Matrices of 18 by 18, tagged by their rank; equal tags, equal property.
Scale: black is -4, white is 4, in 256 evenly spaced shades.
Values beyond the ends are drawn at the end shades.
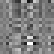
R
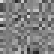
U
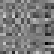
U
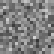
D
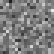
D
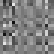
R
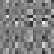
R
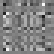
R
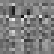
U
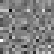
U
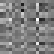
R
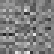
U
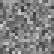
D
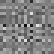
U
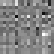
U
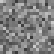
D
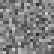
D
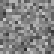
D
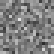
D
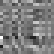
R
